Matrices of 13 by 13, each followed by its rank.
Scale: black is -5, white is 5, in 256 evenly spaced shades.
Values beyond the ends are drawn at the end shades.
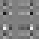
one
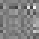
two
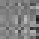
two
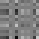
one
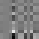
one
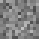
full rank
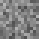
full rank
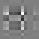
one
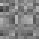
two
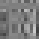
two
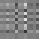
one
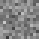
full rank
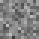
full rank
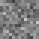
full rank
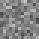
full rank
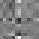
two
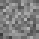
full rank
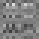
two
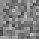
full rank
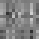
two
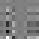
one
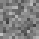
full rank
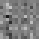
two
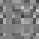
two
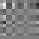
one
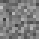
full rank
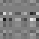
one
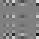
one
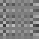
one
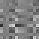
two
